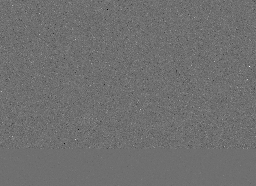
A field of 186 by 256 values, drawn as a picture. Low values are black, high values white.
Neither half mirrors the other. A few values lie far out on both sides of the bulk. No overall slope runs across the table. Fine speckle covers the field. No single row or column stands out from its neighbours. A horizontal seam about 80% of the way down splits the table, and the bottom part is calmer.
